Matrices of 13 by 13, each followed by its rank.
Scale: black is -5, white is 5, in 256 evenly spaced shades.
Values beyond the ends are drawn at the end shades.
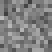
full rank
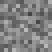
full rank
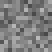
full rank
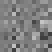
two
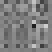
two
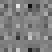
two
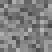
full rank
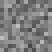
full rank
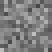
full rank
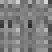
two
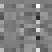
two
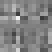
two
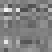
two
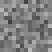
full rank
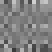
two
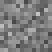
full rank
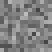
full rank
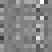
two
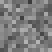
full rank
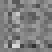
two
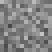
full rank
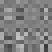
two
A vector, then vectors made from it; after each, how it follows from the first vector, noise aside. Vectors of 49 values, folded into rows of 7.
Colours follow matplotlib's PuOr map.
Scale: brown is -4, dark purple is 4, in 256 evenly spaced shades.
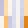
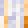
copied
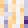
negated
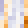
copied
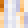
reversed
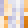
copied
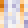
reversed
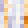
copied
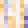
negated
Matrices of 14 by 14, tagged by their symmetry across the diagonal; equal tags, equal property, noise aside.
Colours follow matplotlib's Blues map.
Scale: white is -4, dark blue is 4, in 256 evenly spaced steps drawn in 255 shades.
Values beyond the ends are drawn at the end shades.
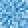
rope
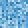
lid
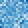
rope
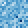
rope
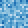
lid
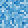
rope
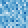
lid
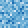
rope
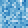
lid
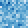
lid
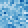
lid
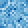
rope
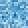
lid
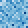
rope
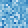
lid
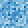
rope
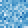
lid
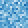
lid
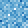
rope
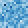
rope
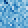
lid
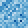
rope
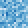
lid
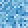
rope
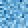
lid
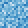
rope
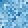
rope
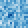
lid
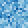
rope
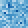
lid
